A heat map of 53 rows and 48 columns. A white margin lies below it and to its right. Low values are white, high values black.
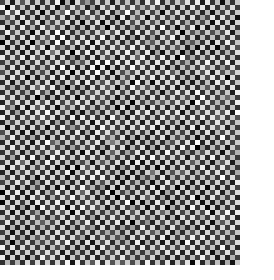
The field is checkered. No seam splits the table. No row or column stands out. No overall slope runs across the table. The histogram has two humps. Overall the values sit about 50% of the way up the scale.
